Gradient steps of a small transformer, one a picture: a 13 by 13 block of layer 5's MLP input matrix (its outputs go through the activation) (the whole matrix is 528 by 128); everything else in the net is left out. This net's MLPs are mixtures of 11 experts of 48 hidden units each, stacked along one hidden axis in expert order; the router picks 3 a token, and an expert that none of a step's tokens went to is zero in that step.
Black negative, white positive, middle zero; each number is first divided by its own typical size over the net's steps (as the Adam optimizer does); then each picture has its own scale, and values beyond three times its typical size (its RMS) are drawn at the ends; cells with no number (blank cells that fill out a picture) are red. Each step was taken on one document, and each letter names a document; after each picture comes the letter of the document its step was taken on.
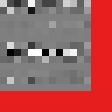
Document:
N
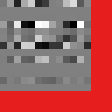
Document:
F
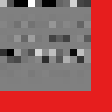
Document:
N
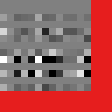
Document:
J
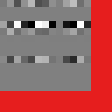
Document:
F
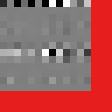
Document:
N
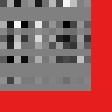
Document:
F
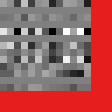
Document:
J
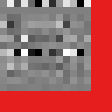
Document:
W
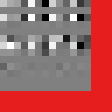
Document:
W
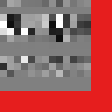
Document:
J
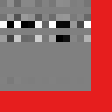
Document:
F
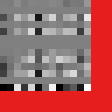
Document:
J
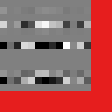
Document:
F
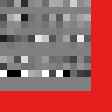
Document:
W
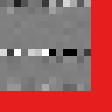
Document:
N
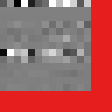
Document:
N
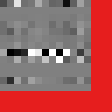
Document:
N
